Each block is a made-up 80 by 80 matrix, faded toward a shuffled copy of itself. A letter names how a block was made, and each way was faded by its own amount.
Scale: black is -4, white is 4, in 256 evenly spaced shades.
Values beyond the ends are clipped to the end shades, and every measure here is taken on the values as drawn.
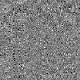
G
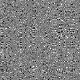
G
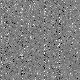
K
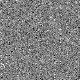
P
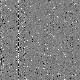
K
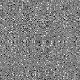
G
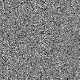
P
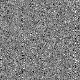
P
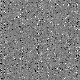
K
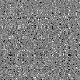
G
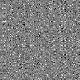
G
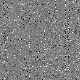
K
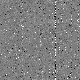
K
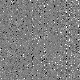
K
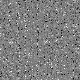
K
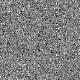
P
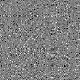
G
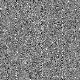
P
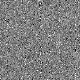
P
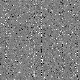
K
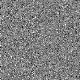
P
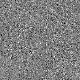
P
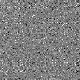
G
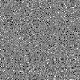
G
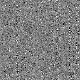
P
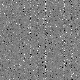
K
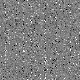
K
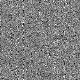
P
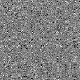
G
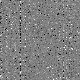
K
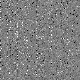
K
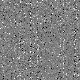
K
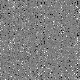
K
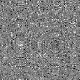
G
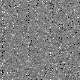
K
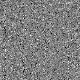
P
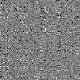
G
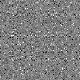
G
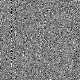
P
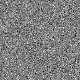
P
